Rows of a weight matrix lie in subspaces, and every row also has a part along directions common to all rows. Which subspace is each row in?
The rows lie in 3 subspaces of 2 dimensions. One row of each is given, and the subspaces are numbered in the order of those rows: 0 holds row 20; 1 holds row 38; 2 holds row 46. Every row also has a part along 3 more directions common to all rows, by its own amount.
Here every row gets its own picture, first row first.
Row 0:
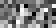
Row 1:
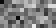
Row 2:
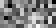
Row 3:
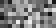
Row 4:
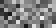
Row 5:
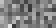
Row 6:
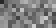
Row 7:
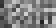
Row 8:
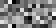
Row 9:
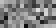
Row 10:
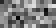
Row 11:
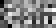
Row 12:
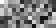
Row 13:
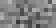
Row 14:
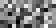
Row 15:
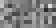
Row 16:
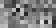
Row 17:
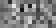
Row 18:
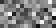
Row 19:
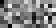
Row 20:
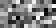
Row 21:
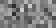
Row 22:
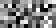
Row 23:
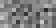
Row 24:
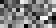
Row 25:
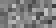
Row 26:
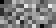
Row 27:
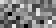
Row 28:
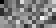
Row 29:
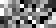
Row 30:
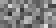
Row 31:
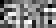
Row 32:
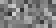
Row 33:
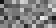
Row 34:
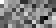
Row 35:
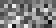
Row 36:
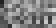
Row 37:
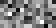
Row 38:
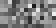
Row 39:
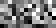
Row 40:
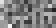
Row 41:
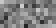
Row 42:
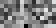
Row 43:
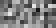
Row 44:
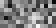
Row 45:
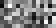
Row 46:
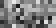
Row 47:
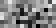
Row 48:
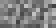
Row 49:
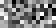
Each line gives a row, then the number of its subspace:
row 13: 2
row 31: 2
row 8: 1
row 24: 0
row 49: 0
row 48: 1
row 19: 2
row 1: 0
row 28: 0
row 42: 0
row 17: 1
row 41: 0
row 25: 0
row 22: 1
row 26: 0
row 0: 1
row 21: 1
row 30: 1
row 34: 0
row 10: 0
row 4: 0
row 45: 2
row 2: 2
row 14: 1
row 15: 2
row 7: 2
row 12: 0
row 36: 2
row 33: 0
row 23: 2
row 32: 1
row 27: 1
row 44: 2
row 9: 0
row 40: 2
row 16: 2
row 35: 1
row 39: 1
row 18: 1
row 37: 1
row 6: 0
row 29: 0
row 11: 2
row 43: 1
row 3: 2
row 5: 2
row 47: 2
